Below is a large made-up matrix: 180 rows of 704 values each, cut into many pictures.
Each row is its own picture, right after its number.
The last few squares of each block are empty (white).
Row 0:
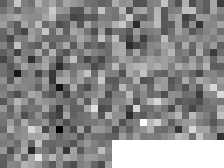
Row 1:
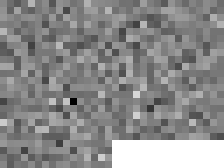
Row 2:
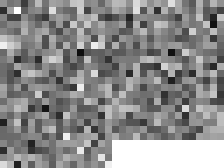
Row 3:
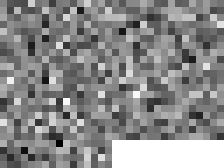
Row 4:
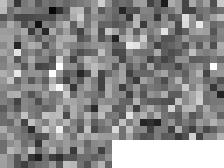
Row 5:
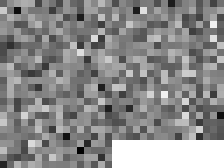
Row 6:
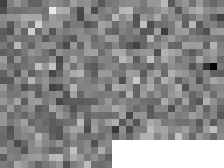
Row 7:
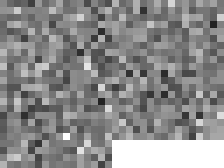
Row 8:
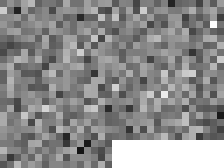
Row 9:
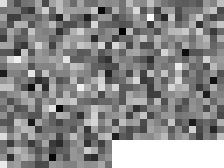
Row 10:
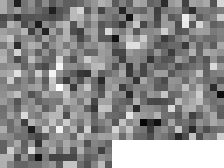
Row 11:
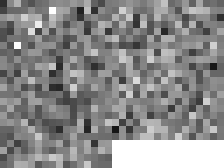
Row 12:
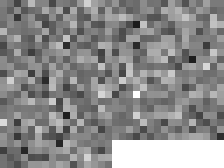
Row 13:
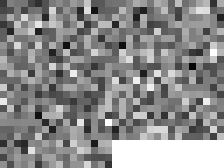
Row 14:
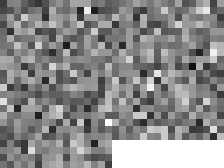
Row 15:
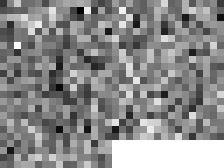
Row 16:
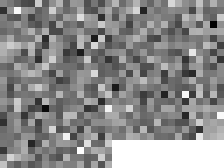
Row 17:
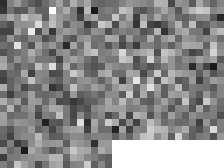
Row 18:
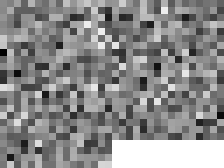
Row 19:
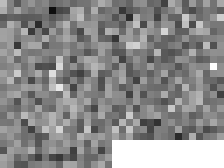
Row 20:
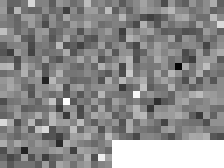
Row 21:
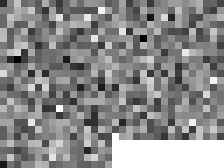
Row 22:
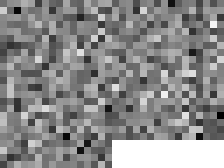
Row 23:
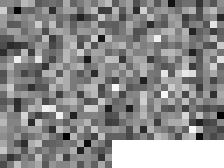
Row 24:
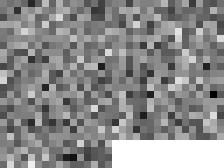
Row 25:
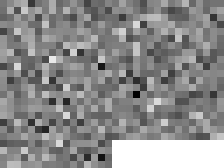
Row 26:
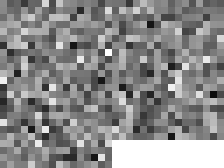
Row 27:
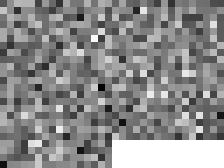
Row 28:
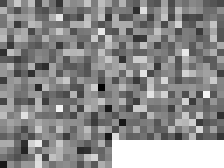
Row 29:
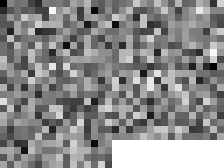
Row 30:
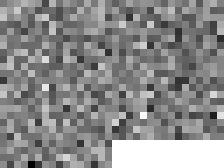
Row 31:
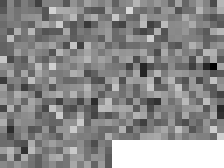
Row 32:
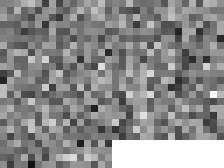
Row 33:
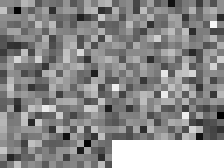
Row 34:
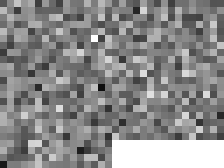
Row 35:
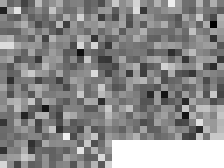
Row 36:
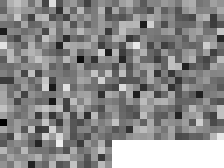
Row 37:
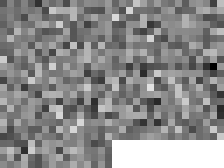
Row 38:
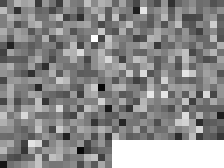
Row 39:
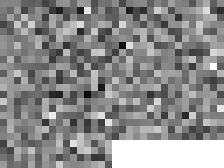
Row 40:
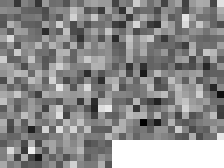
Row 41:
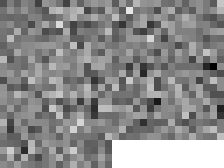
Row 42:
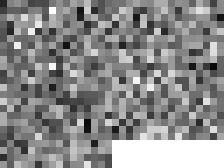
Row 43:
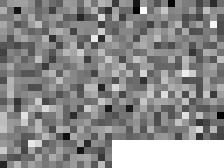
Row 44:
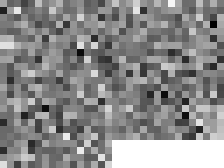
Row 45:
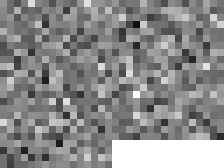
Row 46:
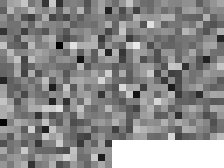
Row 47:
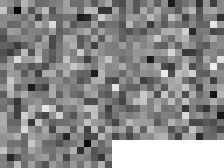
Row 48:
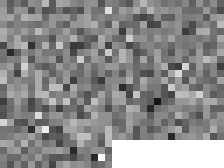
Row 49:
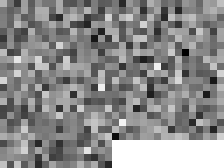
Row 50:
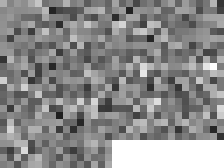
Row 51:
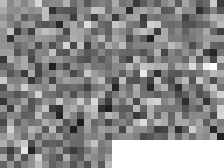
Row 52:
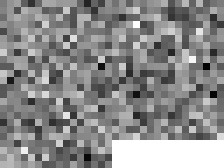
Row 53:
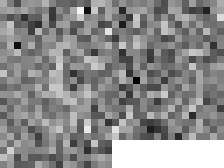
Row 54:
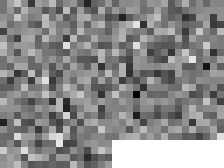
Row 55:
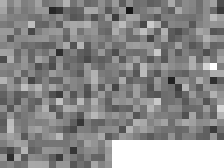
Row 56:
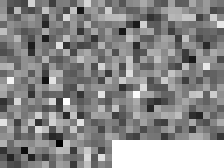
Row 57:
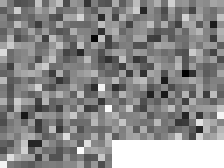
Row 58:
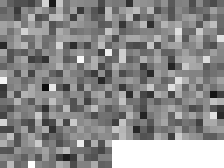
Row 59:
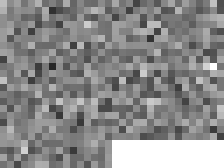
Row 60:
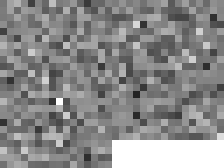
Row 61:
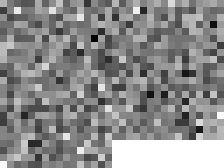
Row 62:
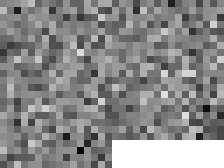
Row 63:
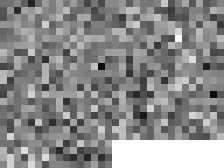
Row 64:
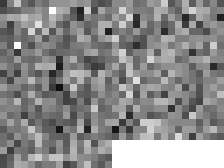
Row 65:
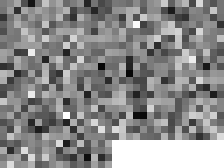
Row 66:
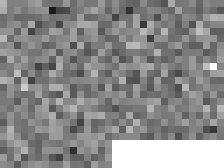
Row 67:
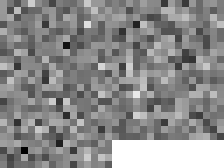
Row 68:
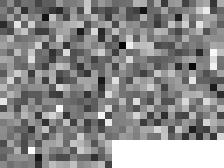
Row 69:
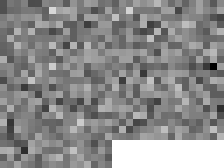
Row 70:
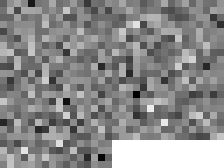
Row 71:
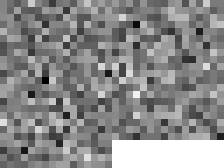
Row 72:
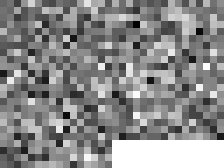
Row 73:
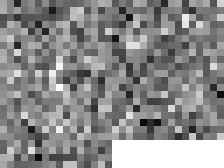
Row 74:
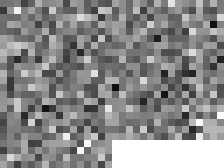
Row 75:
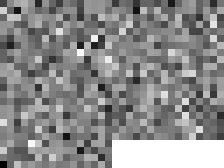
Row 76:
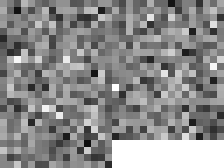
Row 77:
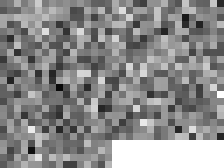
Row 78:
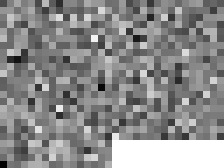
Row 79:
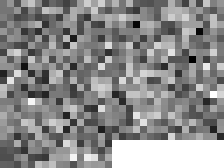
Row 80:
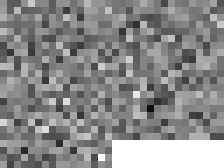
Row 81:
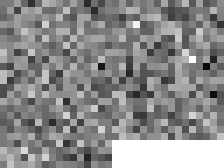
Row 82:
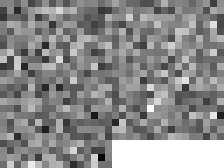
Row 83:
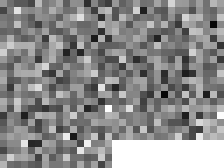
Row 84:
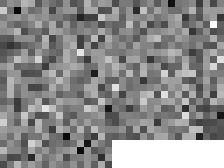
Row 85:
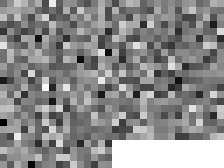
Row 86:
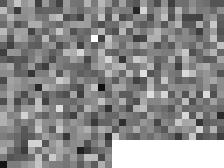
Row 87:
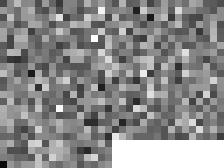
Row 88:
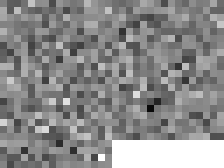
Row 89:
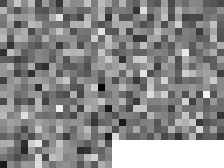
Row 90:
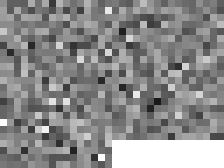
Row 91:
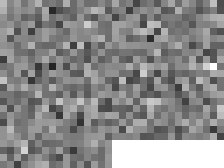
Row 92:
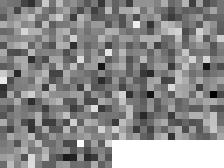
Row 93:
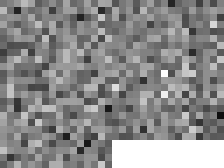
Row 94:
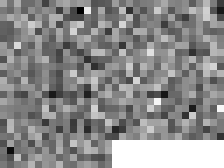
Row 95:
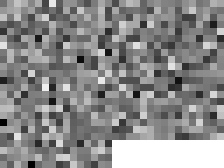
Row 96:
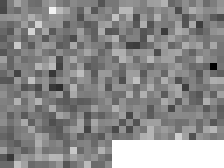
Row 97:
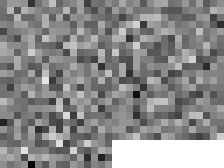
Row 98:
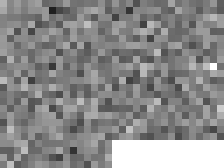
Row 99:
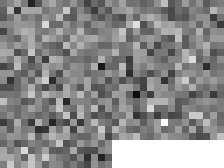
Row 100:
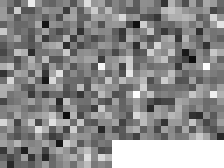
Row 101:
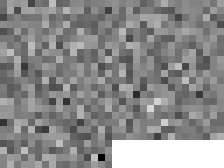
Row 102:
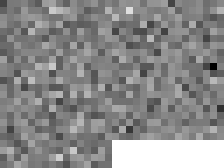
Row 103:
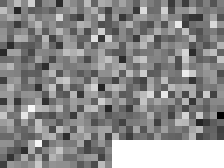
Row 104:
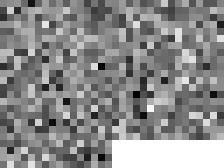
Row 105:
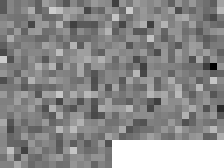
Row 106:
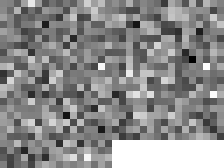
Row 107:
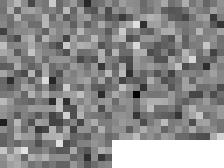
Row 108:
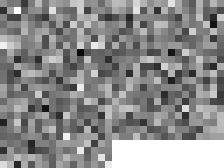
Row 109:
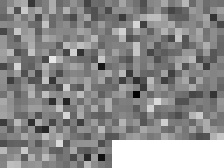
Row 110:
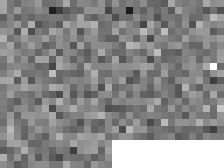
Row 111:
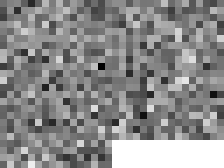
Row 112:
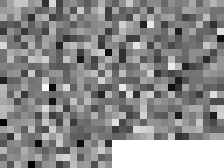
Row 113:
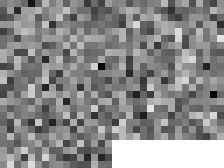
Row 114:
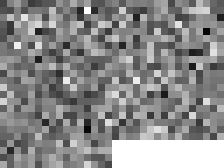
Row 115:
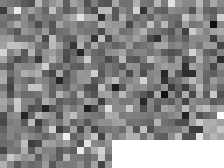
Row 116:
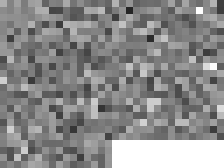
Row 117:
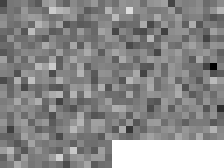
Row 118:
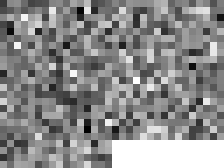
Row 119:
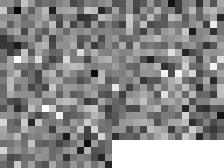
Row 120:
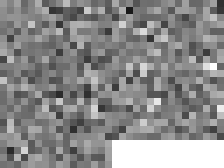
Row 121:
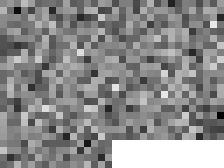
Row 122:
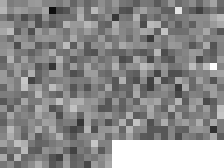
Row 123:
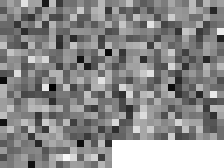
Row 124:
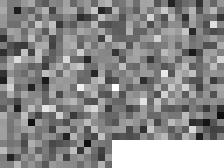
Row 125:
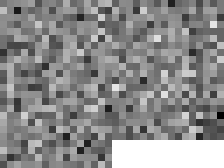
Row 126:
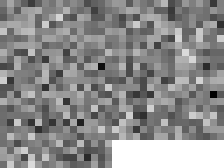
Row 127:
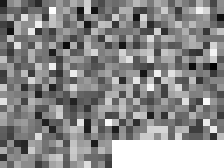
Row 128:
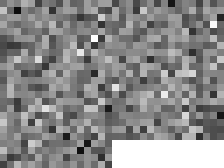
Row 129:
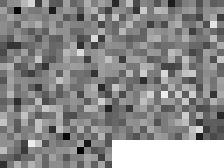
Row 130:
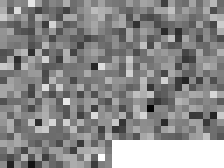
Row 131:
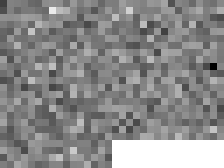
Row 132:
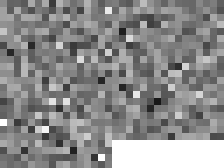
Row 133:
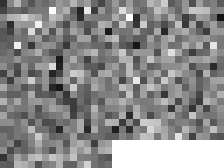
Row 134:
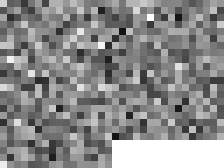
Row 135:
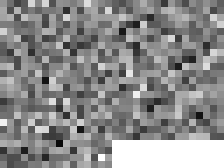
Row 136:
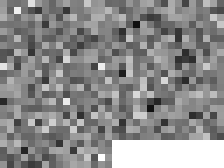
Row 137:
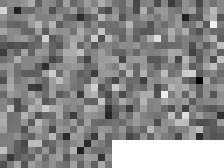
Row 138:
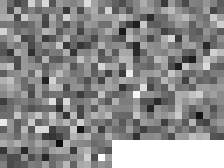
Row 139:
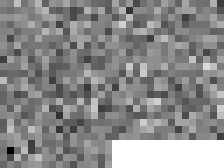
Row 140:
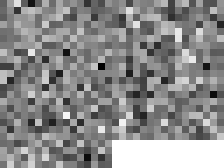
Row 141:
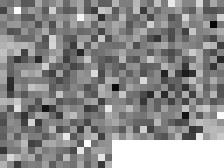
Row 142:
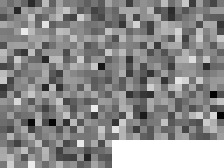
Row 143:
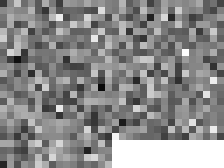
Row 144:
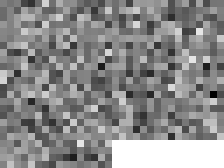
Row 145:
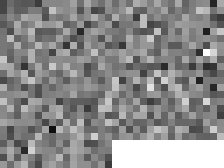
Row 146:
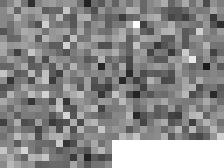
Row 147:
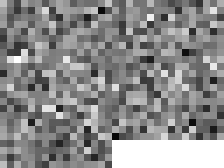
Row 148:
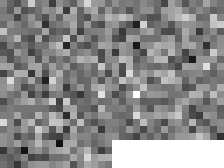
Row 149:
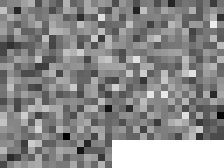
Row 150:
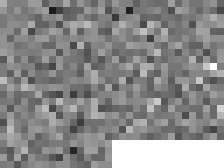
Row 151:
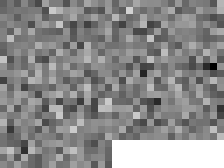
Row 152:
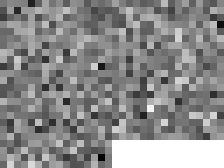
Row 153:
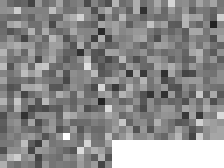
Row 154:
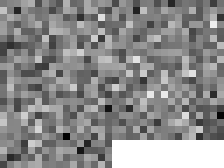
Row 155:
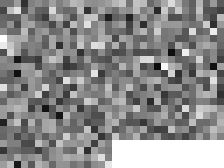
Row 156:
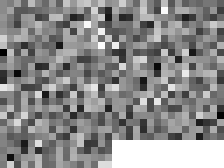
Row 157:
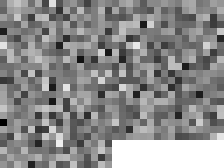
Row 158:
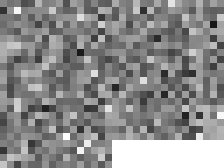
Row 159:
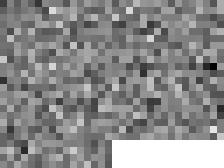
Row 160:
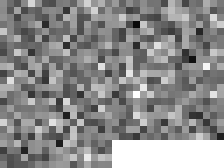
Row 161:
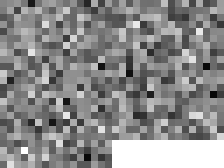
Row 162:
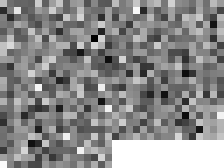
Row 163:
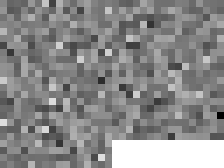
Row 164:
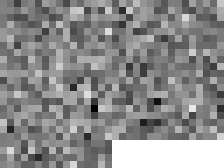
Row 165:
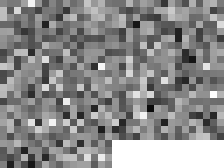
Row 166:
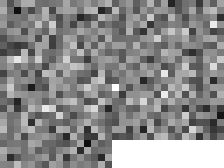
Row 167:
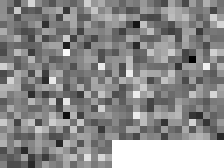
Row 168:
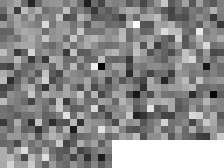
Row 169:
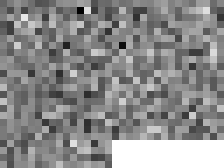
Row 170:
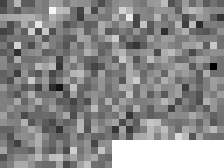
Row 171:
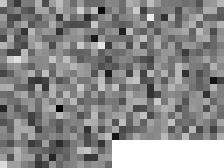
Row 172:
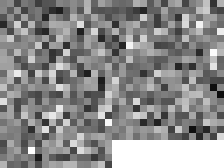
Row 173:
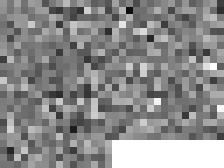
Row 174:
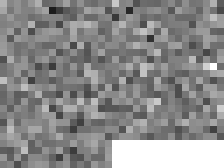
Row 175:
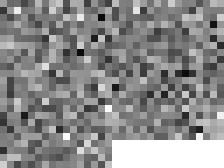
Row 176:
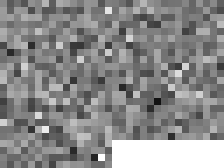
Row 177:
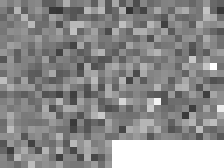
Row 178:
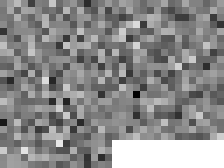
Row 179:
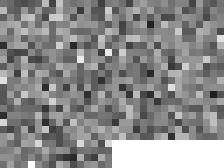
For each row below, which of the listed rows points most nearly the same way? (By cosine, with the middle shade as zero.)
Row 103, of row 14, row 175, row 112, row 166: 166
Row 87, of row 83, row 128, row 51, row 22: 22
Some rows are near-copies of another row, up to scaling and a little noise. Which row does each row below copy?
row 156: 18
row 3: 56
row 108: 2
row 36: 157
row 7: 153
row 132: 90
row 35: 44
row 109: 25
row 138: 135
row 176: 48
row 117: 102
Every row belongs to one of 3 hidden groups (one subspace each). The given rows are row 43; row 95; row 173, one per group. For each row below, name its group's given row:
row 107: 95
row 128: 43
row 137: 43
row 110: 173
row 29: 173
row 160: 95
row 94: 173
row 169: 173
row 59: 173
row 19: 173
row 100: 95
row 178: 95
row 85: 95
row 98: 173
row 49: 43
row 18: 43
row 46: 95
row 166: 43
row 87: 43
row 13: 173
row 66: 173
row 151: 173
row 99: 95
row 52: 95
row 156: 43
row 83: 43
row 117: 173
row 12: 95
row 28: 43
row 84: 43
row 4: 173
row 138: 95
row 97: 95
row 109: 95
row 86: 43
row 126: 95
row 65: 95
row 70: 95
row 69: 173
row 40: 173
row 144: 95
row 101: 95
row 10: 173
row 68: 173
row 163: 95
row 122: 173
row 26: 95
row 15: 173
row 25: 95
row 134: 43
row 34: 43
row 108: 43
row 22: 43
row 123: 95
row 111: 95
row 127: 173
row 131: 173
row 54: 95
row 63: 95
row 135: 95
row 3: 95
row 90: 95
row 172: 173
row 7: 43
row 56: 95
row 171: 43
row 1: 95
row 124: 43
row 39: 173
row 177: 173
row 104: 95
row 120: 173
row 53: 173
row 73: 173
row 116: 173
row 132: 95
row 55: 173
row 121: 43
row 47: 43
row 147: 43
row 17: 173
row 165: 95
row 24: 95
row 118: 173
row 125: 43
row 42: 173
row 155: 43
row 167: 95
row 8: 43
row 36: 95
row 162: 43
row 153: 43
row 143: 43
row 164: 173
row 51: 173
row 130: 95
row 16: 43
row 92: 95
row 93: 43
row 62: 43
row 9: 43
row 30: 95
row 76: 43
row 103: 43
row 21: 43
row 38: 43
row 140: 95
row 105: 173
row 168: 95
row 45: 95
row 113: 95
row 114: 173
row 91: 173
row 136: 95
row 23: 43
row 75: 43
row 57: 43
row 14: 173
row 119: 43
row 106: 95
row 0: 173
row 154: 43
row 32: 95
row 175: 43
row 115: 43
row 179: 95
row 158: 43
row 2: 43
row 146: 95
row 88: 95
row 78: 43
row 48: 95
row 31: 173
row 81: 95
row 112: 95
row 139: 173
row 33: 43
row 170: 173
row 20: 95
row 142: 95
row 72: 95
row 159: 173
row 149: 43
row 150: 173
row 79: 95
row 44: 43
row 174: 173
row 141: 43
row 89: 43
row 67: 95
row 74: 43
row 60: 95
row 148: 95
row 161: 95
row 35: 43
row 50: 173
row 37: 173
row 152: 95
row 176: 95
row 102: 173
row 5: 43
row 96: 173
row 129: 43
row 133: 173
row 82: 95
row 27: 43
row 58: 95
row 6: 173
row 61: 43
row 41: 173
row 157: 95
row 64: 173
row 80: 95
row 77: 173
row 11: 173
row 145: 173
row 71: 95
